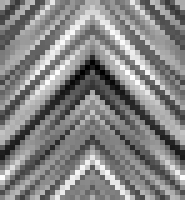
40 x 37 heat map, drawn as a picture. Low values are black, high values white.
Ninth with the lowest average: centre. Slope: none. Histogram: bell-shaped. Ninth with the highest average: top middle. Mirror symmetry: left to right.
